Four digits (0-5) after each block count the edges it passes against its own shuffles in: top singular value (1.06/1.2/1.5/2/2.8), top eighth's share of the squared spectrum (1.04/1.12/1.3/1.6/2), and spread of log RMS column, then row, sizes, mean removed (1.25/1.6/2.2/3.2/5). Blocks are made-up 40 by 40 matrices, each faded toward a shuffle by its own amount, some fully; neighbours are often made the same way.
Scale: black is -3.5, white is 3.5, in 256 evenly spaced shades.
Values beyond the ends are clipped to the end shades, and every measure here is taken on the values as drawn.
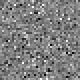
0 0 0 0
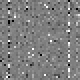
4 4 1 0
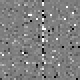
3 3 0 0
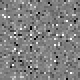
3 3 1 0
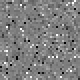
1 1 0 0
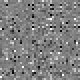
3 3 2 1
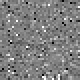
2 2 1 0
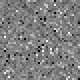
0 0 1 0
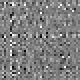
4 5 2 2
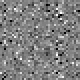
3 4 2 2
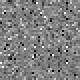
1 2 1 0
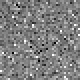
1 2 1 0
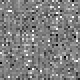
3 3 1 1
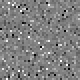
0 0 0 0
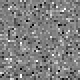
0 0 0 0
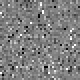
2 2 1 0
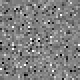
1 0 0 0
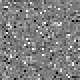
2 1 0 0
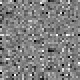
3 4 2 2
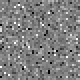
1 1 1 0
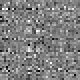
4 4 2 2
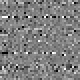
3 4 1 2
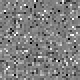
1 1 0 0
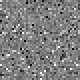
1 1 0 0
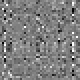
4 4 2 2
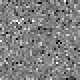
2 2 1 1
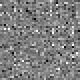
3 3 1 1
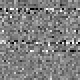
2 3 0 3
